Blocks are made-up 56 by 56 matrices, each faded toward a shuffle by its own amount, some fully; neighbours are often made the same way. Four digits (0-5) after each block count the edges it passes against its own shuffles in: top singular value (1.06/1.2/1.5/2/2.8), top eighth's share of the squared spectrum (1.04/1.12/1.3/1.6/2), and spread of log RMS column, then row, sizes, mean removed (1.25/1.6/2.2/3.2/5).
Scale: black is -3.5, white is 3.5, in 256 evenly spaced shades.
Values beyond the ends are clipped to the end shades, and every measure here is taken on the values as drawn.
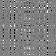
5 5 3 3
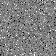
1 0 0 0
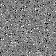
1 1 0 0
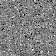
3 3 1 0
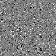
3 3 1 1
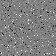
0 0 0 0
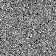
2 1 0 0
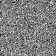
1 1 0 0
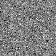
2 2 0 0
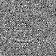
3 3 0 1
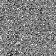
3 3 1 1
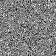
1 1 0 0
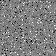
0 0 0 0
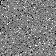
0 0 0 0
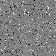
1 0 0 0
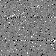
3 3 0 1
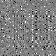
4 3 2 2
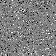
1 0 0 0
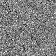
0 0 0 0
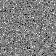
0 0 0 0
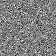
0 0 0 0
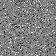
2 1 0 0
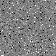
1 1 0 0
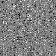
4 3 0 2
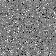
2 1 0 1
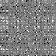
4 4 2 2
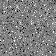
2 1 0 0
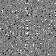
3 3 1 1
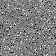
2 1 0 0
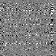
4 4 3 3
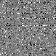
2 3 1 2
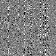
2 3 3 0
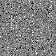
1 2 2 0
